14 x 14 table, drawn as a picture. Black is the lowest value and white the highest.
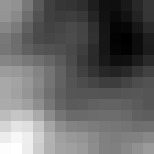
Slope: up to the bottom left. Lone odd cells: none. Mirror symmetry: none. Ninth with the lowest average: top right. Stripes: none. Roughest part: bottom left. Ninth with the highest average: bottom left.
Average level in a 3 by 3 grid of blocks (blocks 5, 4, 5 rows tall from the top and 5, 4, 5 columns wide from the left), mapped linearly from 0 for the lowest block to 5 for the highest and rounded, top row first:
210
321
533
